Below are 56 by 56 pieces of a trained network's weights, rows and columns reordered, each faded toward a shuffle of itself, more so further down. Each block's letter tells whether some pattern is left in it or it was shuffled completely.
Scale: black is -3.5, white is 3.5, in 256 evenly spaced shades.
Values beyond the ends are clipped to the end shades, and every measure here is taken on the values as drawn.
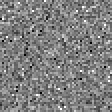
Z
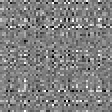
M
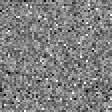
Z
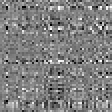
M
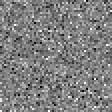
Z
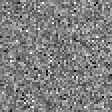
Z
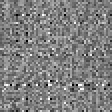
M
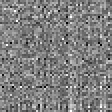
M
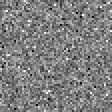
Z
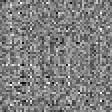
M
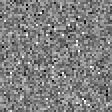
Z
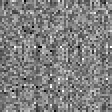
M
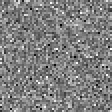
Z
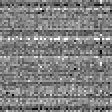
M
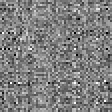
M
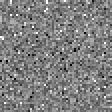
Z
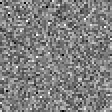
Z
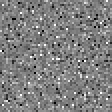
Z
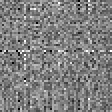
M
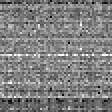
M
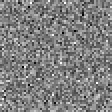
Z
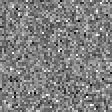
Z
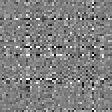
M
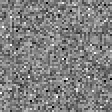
Z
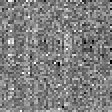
M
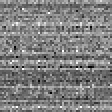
M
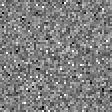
Z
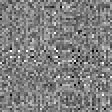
M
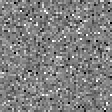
Z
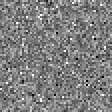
Z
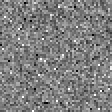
Z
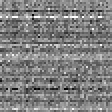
M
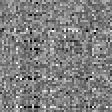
M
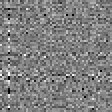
M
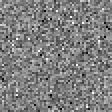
Z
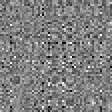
M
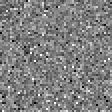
Z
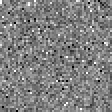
Z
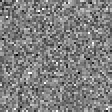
Z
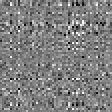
M
